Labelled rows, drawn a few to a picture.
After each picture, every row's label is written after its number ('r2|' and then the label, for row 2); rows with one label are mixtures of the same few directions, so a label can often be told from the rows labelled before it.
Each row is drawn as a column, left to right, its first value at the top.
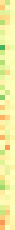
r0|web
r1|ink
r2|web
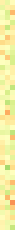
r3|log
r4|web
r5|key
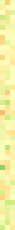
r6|web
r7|ink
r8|key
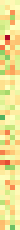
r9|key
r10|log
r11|web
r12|log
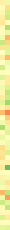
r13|ink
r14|web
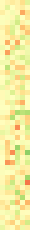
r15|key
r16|log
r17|key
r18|ink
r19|web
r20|key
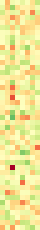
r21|key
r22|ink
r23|web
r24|ink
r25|key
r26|key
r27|web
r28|ink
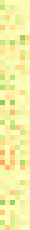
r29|ink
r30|web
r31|ink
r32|ink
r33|log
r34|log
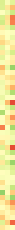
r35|ink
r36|ink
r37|ink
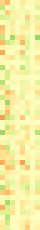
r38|log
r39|ink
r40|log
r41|log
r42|log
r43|web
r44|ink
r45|log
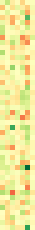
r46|log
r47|ink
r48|ink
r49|web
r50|log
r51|web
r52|log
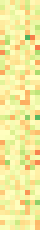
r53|log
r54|log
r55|log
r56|web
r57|ink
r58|log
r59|log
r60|key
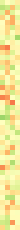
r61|web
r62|web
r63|ink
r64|log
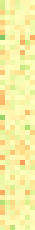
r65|log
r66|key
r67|key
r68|ink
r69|log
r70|ink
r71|log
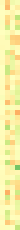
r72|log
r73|ink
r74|log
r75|web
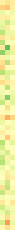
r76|log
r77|web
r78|log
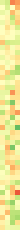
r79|ink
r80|ink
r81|ink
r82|ink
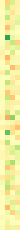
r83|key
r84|log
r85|log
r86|ink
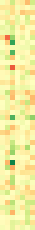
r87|log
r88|log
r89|log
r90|ink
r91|web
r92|ink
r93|log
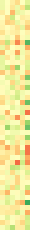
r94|log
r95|ink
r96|web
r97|log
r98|ink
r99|ink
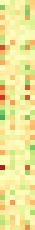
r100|web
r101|web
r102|ink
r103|web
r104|web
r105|web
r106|ink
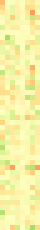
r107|ink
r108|log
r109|web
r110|key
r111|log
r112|web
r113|web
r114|web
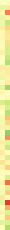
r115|ink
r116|key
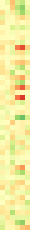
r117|web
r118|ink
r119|ink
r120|web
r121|web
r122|key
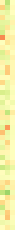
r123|log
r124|ink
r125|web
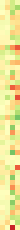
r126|key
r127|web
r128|key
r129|web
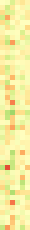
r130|web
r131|web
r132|ink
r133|ink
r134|key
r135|web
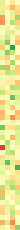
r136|ink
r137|log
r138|web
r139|web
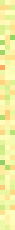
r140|log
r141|web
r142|log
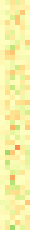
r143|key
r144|key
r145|key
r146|ink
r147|web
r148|ink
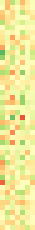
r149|key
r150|ink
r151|log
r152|ink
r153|log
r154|key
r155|key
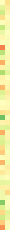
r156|key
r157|ink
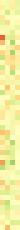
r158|log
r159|key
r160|log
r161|web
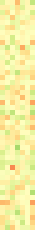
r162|ink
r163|key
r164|web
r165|ink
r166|web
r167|key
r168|ink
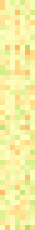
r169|ink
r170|key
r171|ink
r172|web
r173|ink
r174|key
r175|key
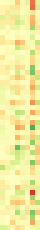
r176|web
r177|web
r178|ink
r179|ink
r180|ink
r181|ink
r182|ink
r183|ink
